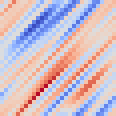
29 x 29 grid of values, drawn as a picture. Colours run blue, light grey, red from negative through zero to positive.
Streaks slant up to the right. On average the colour sits 50% of the way up the scale. The top middle is the ninth with the lowest average.
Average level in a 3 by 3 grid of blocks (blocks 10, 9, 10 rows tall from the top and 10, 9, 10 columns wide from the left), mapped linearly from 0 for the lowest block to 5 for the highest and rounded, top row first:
303 | 354 | 543
